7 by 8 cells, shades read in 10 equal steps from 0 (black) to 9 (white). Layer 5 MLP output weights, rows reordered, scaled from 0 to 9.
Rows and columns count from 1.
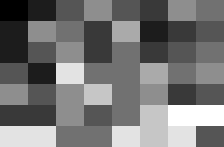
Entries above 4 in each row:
2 2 1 3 4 4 5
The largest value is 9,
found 2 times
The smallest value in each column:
0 1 3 2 3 1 2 3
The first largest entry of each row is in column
4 5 3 3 4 7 1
